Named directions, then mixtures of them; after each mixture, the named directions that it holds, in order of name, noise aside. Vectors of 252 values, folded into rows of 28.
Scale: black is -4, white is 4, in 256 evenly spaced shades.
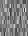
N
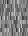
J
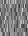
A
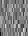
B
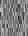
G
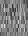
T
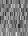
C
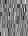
G, N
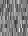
J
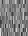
B, G, J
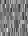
A, G, J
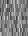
J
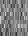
A, C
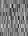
G, T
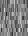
J, T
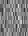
B, G, J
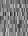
C, N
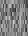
A, T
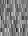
J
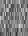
C, T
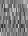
T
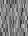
A
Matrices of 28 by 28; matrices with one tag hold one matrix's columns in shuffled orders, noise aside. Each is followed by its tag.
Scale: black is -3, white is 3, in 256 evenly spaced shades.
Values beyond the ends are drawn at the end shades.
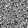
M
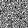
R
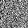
R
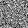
M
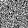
R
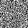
R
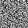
R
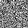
R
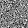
M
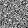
M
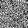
R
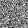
M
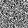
R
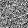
M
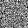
R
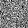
R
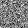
M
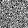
R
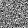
M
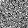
R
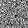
M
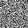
R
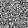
M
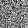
R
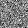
M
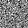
R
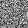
M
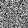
R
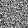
M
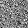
M
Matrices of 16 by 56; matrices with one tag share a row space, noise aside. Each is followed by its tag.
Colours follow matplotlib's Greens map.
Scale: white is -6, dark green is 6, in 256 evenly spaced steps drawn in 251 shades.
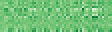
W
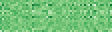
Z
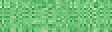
Z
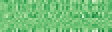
W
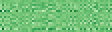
Z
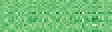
W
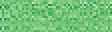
Z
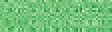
W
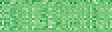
Z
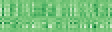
Z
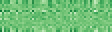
Z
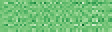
W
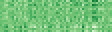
W
